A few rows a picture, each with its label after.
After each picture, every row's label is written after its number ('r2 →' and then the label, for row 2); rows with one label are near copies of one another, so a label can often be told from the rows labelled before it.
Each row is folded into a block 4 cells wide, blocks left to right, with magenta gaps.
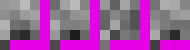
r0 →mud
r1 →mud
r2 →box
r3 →mud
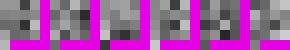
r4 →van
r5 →box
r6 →mud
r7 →van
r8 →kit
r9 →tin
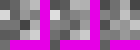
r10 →tin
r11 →tin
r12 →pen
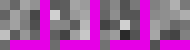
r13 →box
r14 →tin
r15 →kit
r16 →mud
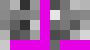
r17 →van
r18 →tin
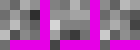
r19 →box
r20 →mud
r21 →box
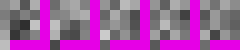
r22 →van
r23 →mud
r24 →box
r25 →box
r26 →box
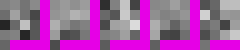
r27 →kit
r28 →mud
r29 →pen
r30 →mud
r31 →tin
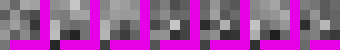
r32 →box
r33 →mud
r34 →mud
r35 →kit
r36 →kit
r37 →mud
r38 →kit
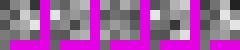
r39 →pen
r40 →tin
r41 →box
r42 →tin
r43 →pen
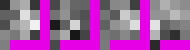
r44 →pen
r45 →kit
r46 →pen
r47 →mud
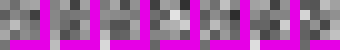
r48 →box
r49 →van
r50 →van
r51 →pen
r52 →box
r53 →van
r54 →tin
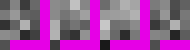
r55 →kit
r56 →mud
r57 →mud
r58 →kit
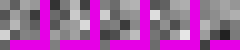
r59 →box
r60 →pen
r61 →tin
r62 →tin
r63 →mud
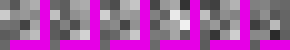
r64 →tin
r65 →tin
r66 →tin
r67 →pen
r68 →tin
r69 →kit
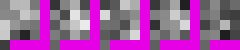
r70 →mud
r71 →pen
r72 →tin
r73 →pen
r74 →kit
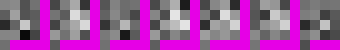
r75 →kit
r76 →pen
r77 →kit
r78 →pen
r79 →pen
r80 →pen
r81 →kit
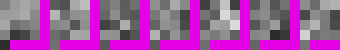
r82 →mud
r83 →tin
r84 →kit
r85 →box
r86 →pen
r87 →kit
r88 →box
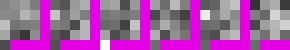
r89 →mud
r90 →tin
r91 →van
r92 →box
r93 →tin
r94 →pen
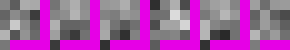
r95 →box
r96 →mud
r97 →mud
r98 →pen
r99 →mud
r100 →box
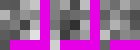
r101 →tin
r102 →van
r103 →box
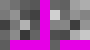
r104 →kit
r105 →tin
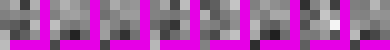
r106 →van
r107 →mud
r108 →mud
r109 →van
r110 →tin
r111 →mud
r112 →pen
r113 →mud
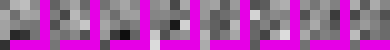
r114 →mud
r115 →pen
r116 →mud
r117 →van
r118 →van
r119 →tin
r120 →box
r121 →box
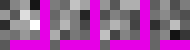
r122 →pen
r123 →box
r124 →box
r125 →kit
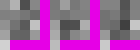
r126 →van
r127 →van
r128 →van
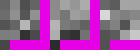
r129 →kit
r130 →mud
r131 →tin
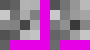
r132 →tin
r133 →tin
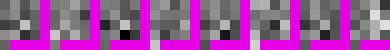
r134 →kit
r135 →box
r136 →kit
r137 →van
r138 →kit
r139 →van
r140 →kit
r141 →pen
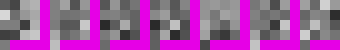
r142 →tin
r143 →van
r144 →kit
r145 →kit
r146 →mud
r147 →van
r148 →box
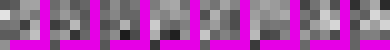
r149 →tin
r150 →kit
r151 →kit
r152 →mud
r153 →box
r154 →mud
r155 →pen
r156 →pen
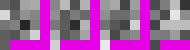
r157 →tin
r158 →van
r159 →van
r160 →pen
